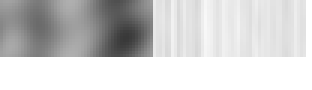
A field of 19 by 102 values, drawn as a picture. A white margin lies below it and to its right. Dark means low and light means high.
It is made of 1 by 2 panels. Panel 1,1: middling, smooth, strong in contrast. Panel 1,2: very high, streaked downward, faint in contrast.
